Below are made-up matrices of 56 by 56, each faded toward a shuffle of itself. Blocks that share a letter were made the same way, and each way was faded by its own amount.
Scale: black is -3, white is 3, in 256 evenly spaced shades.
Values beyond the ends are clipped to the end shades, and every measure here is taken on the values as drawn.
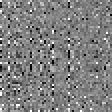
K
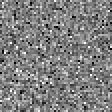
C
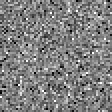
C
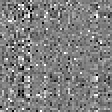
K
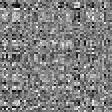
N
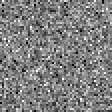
C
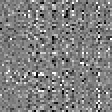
K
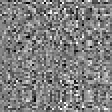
N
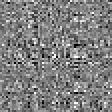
N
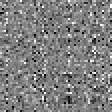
K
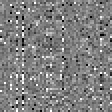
K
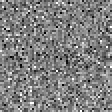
C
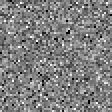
C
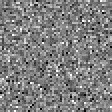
C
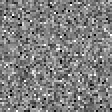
C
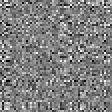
N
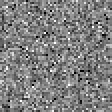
C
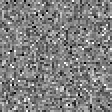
C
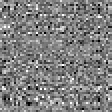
N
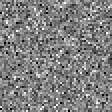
C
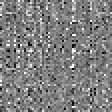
K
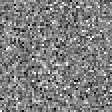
C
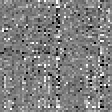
K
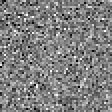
C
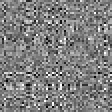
N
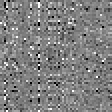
K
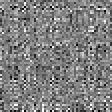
N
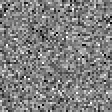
C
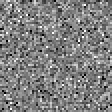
C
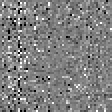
K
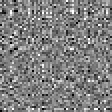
N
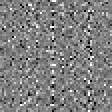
K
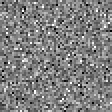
C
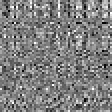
N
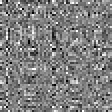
N
